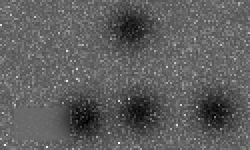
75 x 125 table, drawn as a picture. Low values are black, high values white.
Mirror symmetry: none. Ninth with the lowest average: bottom middle. Odd patch: calmer, in the bottom left. Histogram: heavy tails on both sides. Calmest part: bottom left. Dips: four.
